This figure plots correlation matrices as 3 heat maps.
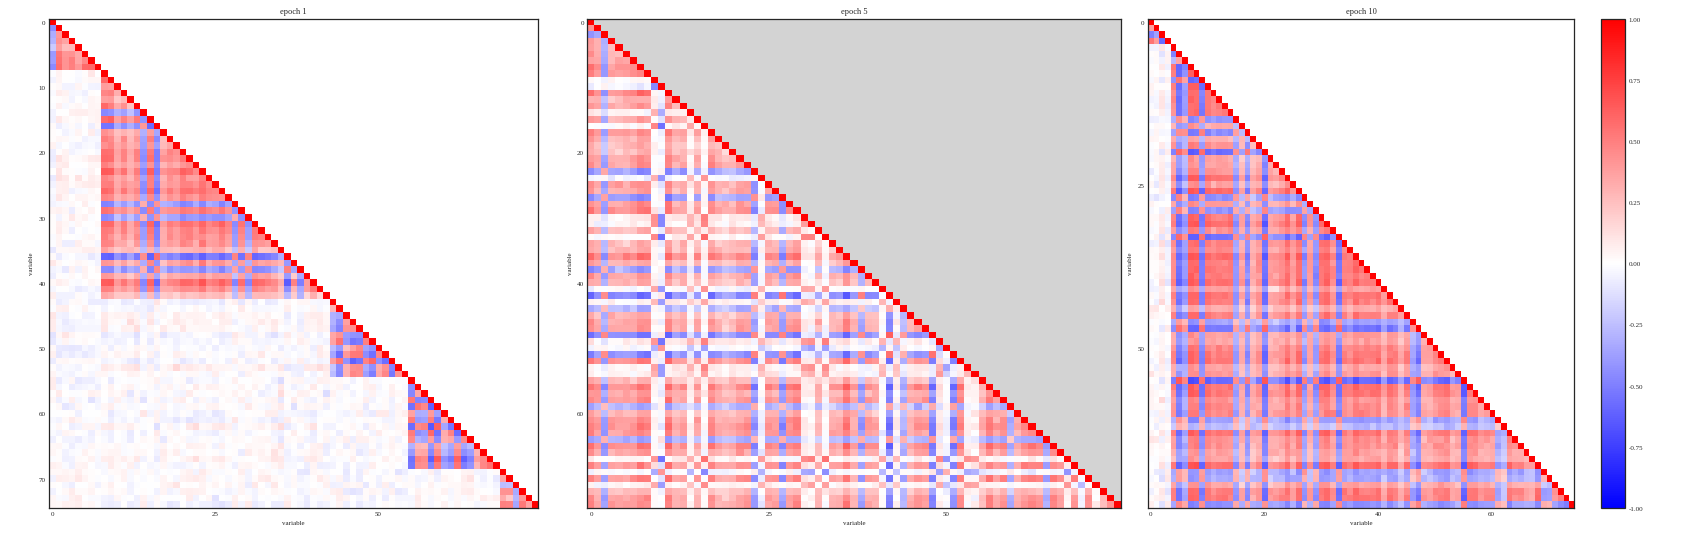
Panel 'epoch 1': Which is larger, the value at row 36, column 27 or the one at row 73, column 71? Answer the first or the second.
the second
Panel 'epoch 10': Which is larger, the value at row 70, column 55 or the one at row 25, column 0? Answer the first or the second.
the first
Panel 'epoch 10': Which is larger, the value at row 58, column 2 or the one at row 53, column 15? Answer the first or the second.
the first
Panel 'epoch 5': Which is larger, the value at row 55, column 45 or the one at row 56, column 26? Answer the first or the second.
the second
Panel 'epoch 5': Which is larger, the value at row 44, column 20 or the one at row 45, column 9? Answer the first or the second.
the second
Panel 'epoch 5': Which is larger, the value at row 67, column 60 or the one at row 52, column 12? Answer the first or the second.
the second
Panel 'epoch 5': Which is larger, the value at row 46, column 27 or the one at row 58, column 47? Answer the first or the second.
the second
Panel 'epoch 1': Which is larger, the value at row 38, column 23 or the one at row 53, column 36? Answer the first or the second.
the second
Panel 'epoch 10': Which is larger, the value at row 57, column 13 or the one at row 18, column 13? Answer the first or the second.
the first
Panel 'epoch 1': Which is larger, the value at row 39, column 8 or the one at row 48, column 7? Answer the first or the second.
the first
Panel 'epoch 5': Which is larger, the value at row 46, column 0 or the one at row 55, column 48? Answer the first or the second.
the first
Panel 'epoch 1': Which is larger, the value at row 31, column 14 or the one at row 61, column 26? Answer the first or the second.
the second
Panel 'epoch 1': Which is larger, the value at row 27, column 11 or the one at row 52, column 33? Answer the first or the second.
the first
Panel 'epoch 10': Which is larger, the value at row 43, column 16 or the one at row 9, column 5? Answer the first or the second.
the second
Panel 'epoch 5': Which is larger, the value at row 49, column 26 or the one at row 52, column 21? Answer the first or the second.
the second
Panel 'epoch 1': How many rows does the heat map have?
75
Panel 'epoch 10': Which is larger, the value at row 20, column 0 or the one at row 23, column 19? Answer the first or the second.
the second
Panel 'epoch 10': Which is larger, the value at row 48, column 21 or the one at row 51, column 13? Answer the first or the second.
the second
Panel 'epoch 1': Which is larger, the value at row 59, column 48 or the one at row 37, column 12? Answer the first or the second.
the second
